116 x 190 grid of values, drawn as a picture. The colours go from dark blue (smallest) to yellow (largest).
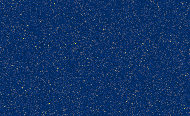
Mirror symmetry: none. Slope: none. Average level on the scale: 10%. Grain: fine. Seam: none. Histogram: skewed, a long tail of high values.
